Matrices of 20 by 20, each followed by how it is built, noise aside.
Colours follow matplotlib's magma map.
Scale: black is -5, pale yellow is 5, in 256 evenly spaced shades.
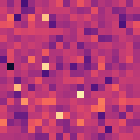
noise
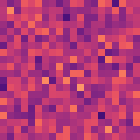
noise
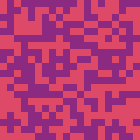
noise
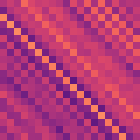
Toeplitz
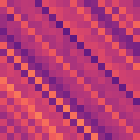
Toeplitz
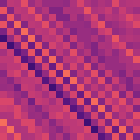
Toeplitz
